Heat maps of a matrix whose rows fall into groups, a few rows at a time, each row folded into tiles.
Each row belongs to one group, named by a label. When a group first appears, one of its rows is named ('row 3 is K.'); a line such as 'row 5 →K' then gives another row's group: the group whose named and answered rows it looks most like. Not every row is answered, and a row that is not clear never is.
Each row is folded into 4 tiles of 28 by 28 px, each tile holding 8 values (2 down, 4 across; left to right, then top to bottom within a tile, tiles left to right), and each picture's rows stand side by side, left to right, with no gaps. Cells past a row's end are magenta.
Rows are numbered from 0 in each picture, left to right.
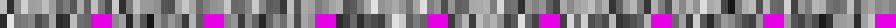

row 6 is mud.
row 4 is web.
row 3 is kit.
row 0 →web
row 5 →mud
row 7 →kit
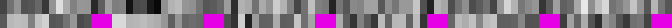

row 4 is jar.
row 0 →jar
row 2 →web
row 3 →kit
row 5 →mud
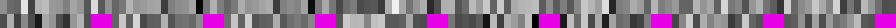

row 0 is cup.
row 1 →mud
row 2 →mud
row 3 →jar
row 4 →kit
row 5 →mud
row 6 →web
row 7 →web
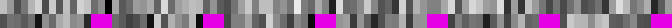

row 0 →kit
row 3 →kit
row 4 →web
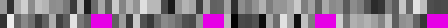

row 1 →mud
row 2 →kit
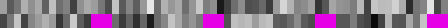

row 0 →web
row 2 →jar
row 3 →cup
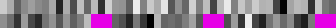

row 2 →mud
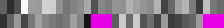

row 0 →web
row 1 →mud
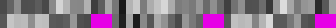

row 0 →jar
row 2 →jar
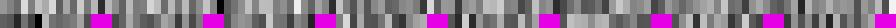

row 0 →cup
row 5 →jar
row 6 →web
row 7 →cup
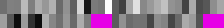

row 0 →cup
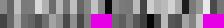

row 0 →mud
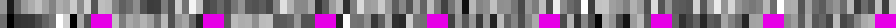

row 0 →kit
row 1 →jar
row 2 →jar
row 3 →web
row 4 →cup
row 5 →cup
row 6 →cup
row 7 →cup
